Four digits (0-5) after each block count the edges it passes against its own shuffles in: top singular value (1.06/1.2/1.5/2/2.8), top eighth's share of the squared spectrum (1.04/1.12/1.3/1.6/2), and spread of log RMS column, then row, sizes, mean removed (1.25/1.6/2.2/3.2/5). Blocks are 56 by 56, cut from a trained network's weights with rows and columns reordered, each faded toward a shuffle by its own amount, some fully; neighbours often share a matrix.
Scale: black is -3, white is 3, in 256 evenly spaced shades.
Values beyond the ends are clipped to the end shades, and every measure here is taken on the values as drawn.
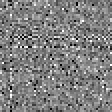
4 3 1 2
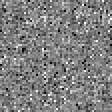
2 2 1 0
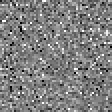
2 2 0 1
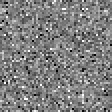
2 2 0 0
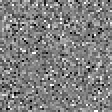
1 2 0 0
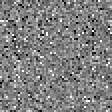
2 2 1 1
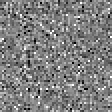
2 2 1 0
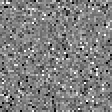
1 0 0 0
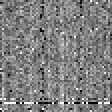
3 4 1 2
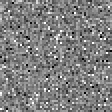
0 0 0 0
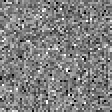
0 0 0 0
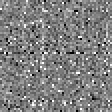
3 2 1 1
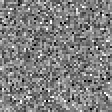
0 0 0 0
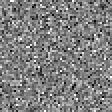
0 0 0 0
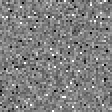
1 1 0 0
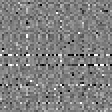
4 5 1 2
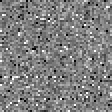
2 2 0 1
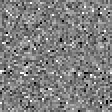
1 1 0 1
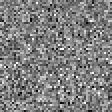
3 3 0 1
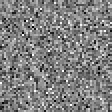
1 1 0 0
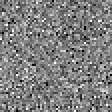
2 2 0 1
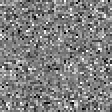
2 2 0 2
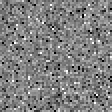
0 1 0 0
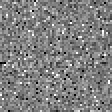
1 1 0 0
